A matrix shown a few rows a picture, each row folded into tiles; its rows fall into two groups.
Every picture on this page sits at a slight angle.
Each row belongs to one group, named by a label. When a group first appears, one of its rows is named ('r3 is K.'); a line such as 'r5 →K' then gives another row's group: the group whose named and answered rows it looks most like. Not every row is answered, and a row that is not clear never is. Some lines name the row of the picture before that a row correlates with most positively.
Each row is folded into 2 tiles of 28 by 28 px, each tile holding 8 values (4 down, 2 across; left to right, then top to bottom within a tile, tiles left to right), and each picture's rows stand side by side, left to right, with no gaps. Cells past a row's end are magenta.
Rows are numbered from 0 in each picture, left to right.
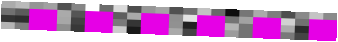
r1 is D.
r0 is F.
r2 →F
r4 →D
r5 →D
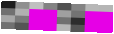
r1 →D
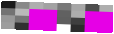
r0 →D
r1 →F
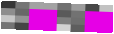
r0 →D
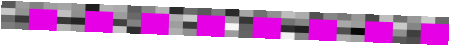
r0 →D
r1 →F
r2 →F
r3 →D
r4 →D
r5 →F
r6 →F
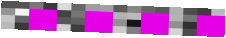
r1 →F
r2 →D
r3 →F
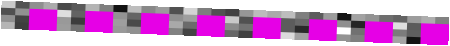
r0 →F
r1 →D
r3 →D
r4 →D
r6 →D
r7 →D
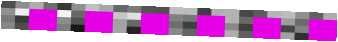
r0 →D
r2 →D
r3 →F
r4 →F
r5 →F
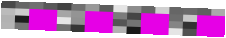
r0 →D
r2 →F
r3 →F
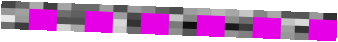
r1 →F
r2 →D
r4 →F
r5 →D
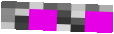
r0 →D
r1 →F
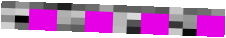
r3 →F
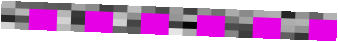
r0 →F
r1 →D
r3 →F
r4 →F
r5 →D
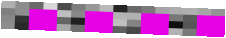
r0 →F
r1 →D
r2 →D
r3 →F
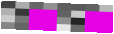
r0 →D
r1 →F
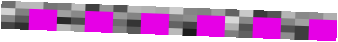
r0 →D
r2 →D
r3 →F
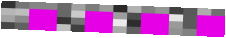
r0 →D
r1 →F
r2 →D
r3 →D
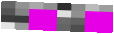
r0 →F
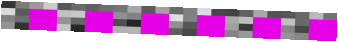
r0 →D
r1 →D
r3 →D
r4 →D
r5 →D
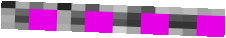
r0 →D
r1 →D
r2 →F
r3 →F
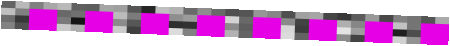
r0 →D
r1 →F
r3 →F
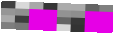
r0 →D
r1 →F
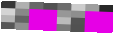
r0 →D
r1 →D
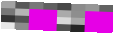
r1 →D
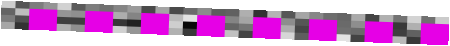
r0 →F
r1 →F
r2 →F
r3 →D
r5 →D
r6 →F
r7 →F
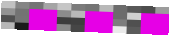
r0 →F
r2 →F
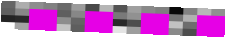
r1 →F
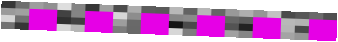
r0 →D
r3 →F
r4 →F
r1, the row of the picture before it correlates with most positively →0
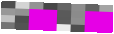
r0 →D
